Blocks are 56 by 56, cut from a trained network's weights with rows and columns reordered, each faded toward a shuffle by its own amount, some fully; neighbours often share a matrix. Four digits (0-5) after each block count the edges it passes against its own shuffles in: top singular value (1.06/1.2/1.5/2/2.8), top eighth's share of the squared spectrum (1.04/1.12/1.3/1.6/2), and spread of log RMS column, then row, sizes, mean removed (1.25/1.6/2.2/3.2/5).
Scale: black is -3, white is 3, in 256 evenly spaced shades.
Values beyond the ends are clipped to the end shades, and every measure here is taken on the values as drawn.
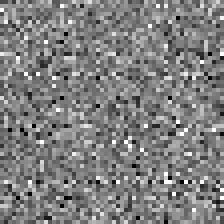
2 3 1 2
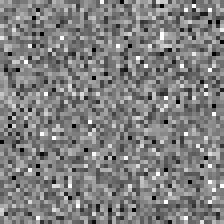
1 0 0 0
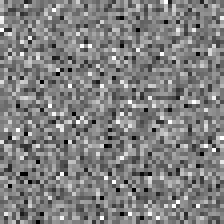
1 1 0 1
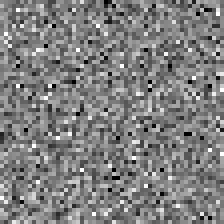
0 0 0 0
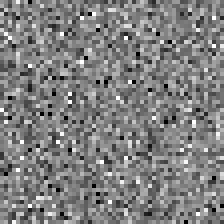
0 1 0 0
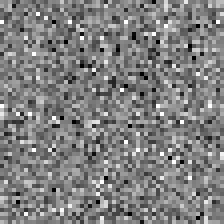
2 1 0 0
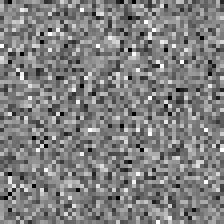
0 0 0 0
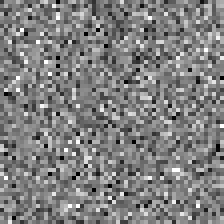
0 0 0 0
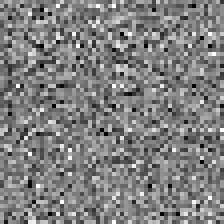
3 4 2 2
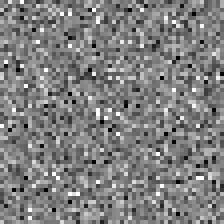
0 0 0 0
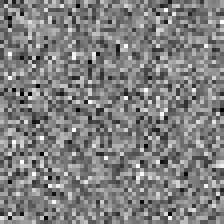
3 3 1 1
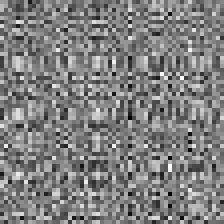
4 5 3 2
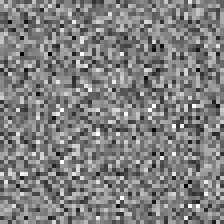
3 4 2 1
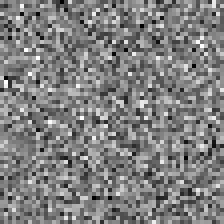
1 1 0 0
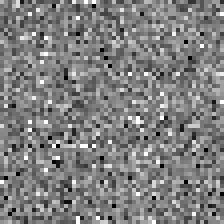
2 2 0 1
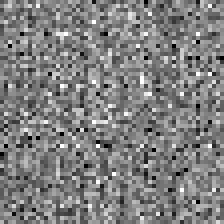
2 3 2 2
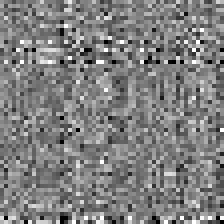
3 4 2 3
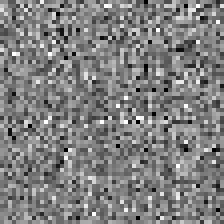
2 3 1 1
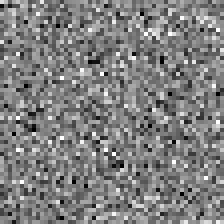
1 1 0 1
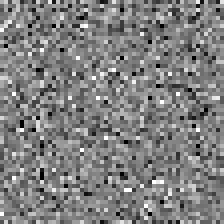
2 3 1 1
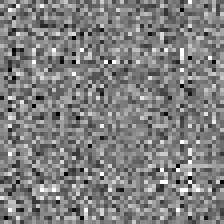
3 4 2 2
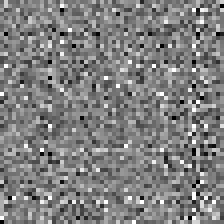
3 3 2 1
